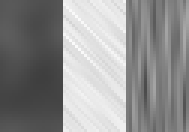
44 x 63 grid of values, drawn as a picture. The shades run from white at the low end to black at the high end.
It is made of 1 by 3 panels. Panel 1,1: high, smooth, faint in contrast. Panel 1,2: very low, slanting down to the right, faint in contrast. Panel 1,3: middling, streaked downward.
